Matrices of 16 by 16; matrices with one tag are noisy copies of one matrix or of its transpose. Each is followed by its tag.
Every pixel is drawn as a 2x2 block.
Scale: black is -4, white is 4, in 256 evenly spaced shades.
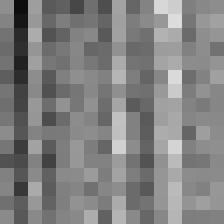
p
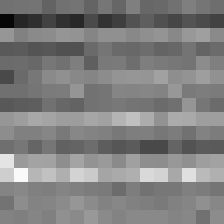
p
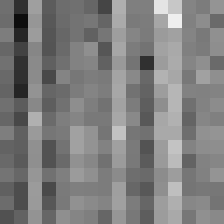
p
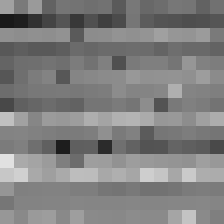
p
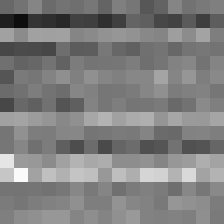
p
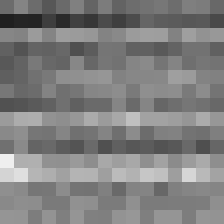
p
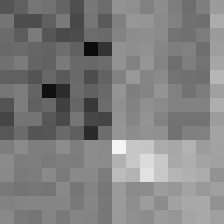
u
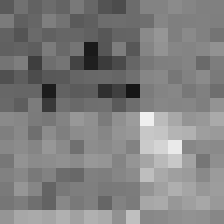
u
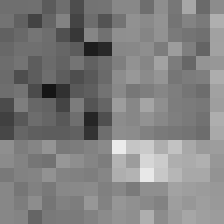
u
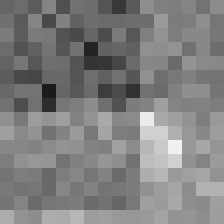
u
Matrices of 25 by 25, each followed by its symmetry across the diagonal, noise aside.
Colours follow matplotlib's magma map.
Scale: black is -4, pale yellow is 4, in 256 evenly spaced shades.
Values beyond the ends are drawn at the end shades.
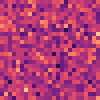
neither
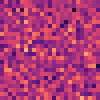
neither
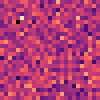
antisymmetric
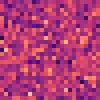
neither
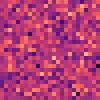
neither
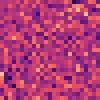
antisymmetric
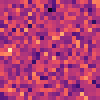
antisymmetric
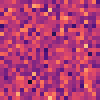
neither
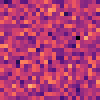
neither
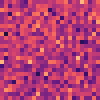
neither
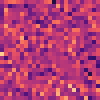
antisymmetric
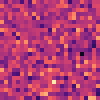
antisymmetric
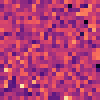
antisymmetric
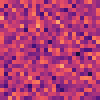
neither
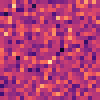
antisymmetric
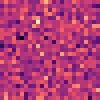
antisymmetric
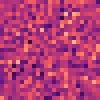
antisymmetric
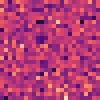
neither
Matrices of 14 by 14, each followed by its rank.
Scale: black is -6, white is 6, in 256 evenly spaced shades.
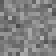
full rank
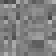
three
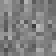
three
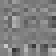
two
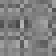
two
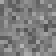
full rank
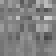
two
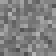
full rank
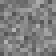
full rank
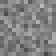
full rank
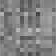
three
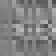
two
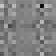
two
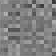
three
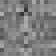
three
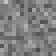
full rank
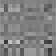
two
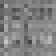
three
